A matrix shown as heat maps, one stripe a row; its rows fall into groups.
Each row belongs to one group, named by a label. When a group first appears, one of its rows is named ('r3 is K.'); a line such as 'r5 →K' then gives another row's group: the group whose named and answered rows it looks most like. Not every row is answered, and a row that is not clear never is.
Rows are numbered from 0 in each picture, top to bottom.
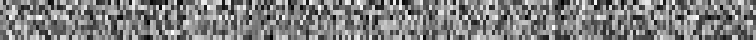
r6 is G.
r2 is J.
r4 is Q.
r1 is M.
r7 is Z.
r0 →Z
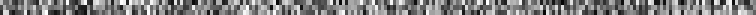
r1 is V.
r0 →M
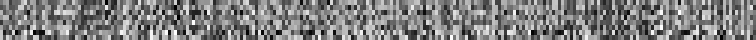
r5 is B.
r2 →B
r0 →V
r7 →G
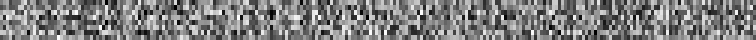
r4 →V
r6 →J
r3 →G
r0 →V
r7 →B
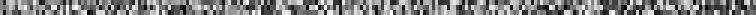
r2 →M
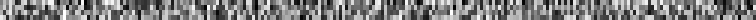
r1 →J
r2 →G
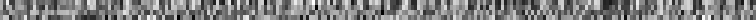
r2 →B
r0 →G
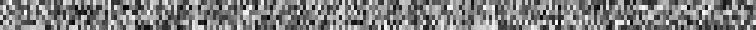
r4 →J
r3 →M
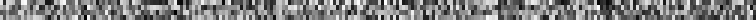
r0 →Z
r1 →G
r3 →Z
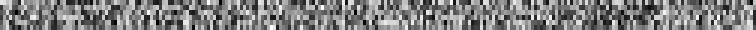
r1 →G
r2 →V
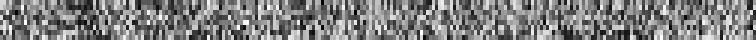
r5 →J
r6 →B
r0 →J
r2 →V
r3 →M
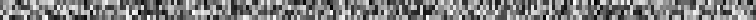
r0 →J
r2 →Z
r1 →B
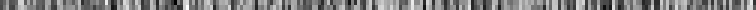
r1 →V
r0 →V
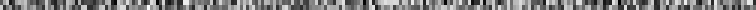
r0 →Q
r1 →M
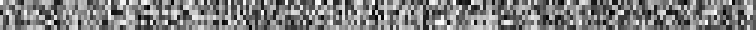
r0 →M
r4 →M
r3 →Z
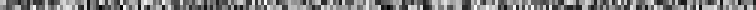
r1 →B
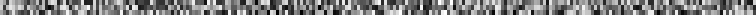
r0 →J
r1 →Z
